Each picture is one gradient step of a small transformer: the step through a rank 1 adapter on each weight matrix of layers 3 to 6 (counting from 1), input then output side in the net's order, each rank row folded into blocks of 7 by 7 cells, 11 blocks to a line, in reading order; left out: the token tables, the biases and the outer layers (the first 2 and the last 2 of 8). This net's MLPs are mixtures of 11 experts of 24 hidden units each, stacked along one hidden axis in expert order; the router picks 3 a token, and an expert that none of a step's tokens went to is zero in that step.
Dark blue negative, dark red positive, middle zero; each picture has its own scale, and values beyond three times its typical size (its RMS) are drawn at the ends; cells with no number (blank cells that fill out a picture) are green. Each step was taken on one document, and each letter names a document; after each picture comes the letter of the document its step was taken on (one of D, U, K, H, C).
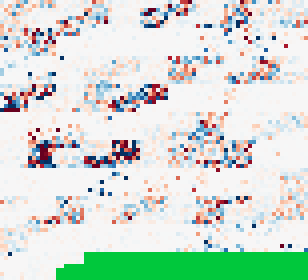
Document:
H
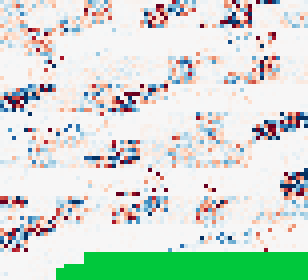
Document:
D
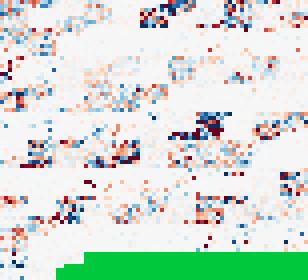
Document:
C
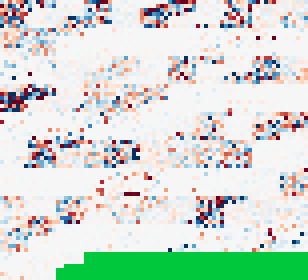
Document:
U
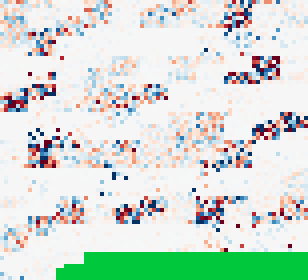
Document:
H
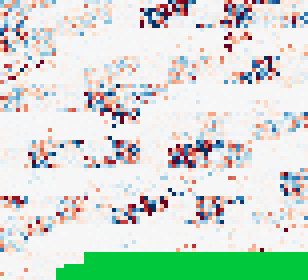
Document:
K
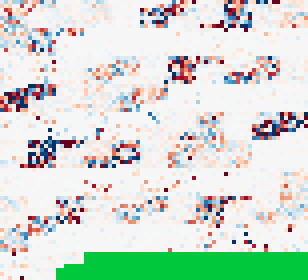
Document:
C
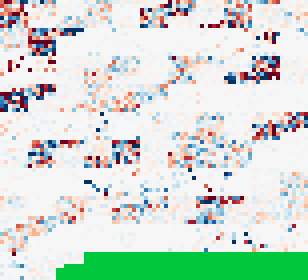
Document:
C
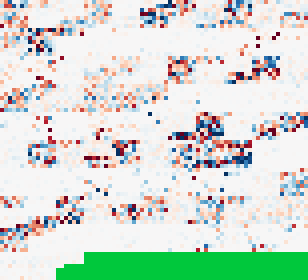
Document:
C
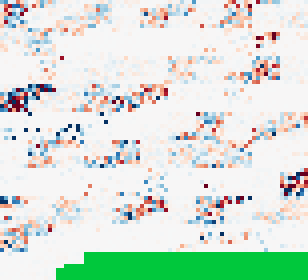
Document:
D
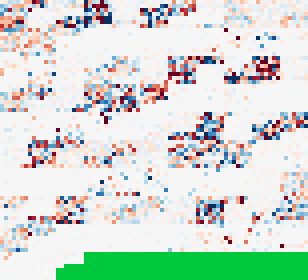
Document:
U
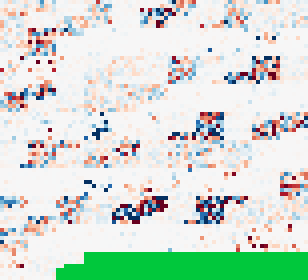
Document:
C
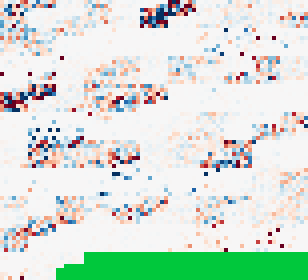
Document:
H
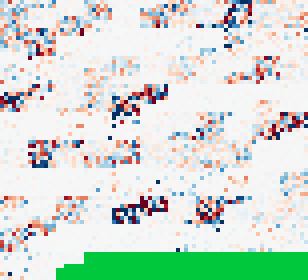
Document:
K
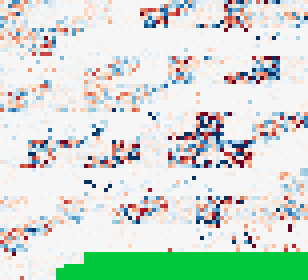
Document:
C
